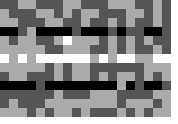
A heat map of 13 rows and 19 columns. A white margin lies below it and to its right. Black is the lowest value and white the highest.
The ninth with the lowest average is the bottom left. On average the colour sits 50% of the way up the scale. Rows 4, 7 and 10 differ from the rows beside them. There is no overall slope.
